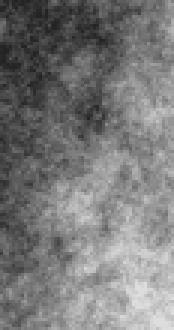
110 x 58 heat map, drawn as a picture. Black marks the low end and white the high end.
The top left is the ninth with the lowest average. There is an overall slope up to the bottom right. The halves do not mirror each other. The ninth with the highest average is the bottom right. The field is mottled with small blotches.
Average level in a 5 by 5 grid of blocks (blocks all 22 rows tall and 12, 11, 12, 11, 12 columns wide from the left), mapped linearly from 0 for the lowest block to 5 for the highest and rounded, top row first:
00112 | 01123 | 12333 | 12444 | 23445
